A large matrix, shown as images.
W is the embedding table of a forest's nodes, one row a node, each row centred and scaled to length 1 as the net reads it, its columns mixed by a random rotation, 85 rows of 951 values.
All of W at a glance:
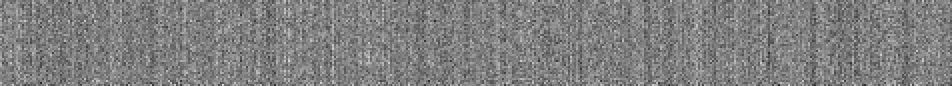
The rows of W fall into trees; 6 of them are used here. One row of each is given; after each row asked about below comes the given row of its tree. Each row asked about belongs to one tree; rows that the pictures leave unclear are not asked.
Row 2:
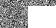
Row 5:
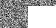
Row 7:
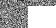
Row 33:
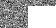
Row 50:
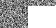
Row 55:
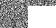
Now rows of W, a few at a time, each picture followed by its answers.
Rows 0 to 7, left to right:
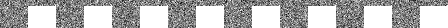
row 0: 33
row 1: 33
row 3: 33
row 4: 7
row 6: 55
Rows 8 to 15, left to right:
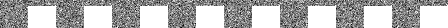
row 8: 7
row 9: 2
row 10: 33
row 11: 55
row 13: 55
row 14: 7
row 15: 33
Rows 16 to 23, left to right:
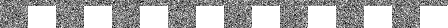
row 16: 2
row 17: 33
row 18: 7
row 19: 5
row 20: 55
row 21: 55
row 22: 5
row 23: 50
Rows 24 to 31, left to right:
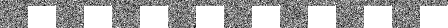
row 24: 7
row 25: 2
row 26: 5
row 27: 2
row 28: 33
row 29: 2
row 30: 55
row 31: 33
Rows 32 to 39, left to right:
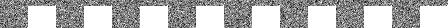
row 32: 55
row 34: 7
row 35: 50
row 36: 55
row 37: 33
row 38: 7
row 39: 33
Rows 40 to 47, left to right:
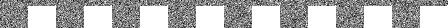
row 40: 7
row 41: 7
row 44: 2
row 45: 55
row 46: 2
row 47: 5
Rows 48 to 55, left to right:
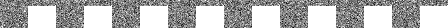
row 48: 2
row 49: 55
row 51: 5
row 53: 55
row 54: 5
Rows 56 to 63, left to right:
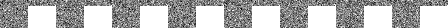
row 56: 33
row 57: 5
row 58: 33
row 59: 50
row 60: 33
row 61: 33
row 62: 5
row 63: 5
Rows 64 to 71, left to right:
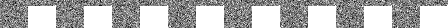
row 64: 5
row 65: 7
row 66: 50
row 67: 2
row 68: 7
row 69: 2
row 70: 2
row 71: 33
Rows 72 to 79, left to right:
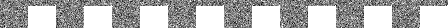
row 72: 33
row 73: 7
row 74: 2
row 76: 5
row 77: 2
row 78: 33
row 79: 55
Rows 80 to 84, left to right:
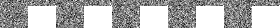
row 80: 2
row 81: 2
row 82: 50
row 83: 50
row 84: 7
